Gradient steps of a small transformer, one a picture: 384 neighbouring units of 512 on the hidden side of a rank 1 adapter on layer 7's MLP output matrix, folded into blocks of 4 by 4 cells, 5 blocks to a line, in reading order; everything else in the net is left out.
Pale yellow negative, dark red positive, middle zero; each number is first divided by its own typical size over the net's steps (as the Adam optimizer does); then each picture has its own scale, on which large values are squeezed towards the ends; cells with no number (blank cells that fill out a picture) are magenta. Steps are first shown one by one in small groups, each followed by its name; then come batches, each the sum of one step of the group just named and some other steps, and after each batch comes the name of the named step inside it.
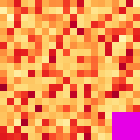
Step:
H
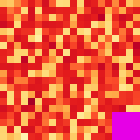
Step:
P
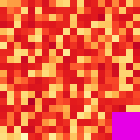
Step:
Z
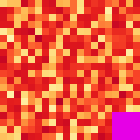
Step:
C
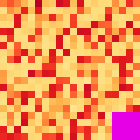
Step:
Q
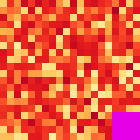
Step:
H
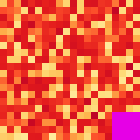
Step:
Z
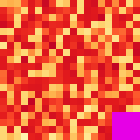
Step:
P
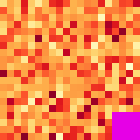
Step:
C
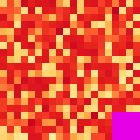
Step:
H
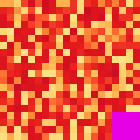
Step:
Z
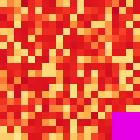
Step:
C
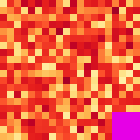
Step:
H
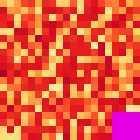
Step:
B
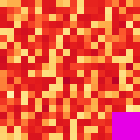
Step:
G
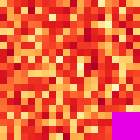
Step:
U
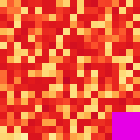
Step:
B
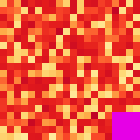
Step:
B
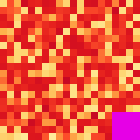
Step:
G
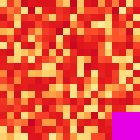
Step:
U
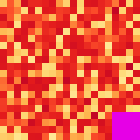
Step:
G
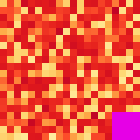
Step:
G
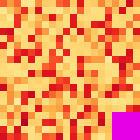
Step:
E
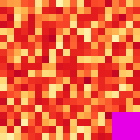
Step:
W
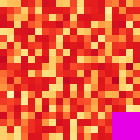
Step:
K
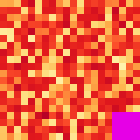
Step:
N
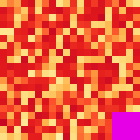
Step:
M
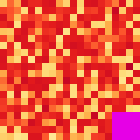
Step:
K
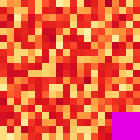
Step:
W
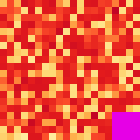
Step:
N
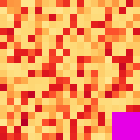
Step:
E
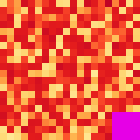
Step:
W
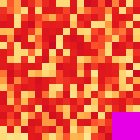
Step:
W
